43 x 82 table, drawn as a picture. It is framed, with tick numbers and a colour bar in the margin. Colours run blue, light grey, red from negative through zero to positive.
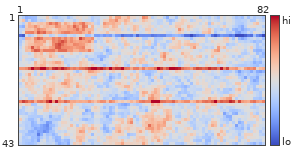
Grain: streaks across. Odd patch: higher, in the top left. Odd lines: rows 7, 18 and 29.
